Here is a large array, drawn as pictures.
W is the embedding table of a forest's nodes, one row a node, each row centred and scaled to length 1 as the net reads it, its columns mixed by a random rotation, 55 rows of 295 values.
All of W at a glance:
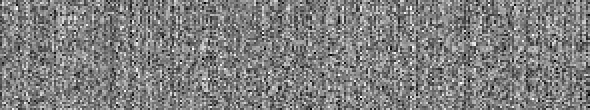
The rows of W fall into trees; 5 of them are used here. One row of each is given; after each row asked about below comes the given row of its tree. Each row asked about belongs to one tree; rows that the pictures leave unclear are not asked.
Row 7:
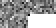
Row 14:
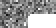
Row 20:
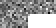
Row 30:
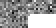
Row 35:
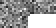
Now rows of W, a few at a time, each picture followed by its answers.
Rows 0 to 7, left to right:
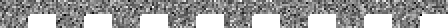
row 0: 20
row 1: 7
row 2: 20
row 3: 14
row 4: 14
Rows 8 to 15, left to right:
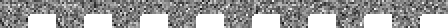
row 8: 14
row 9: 14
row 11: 14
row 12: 35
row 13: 14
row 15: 20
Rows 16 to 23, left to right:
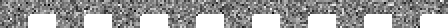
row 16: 14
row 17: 30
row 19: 35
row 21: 35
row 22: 35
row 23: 30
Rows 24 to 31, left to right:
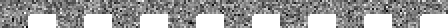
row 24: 30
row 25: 30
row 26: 14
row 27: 35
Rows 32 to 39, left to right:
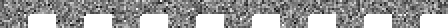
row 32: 14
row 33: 7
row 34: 35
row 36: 35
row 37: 20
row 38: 35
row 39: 30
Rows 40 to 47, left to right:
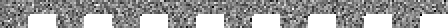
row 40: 14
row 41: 35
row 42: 35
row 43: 20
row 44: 20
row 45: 35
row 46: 7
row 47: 7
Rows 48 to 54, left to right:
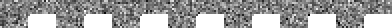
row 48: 14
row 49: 30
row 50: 14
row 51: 35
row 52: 14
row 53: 7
